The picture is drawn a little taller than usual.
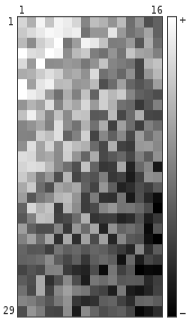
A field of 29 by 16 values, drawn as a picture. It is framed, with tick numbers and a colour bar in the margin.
Fine speckle covers the field. Values rise toward the top left. Overall the values sit about 50% of the way up the scale. No single row or column stands out from its neighbours. No regular stripes run through it. The top left is the ninth with the highest average. Neither half mirrors the other.
